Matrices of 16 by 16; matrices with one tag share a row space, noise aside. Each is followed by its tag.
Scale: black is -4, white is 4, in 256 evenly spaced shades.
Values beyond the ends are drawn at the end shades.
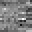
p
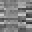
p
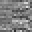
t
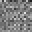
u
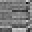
t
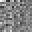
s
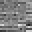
p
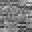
p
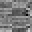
t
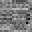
t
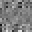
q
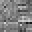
p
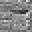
t
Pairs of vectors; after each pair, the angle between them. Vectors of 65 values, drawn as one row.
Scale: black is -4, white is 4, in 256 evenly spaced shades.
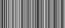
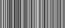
nearly opposite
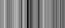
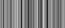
partly aligned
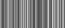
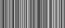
nearly parallel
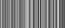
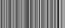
nearly opposite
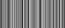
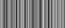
orthogonal
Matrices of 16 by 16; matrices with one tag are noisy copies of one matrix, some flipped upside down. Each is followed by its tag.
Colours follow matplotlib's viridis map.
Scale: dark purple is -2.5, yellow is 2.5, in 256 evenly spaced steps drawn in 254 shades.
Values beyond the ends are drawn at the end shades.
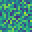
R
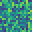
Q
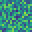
R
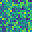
Q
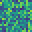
Q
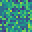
Q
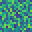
R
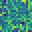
Q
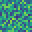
R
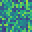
Q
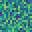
R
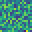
R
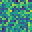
Q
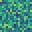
R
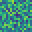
R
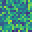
Q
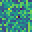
Q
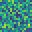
R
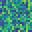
Q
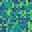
Q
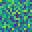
R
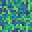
Q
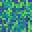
Q
